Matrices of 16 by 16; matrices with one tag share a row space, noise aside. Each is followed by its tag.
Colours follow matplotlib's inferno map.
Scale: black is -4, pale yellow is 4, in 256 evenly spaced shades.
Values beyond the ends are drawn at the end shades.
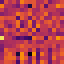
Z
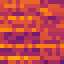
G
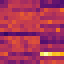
G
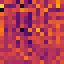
Z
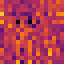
Z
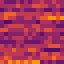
G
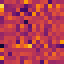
Z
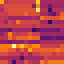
G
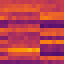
G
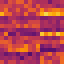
G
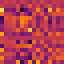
Z
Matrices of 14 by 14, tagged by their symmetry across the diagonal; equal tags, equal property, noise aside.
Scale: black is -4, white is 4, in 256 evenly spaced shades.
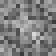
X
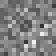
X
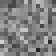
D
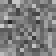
D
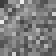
X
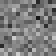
D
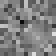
X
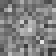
X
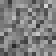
D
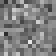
D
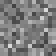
X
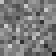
X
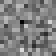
X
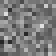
D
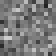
D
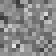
X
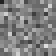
D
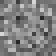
X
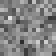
D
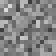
X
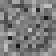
X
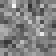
D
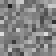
D
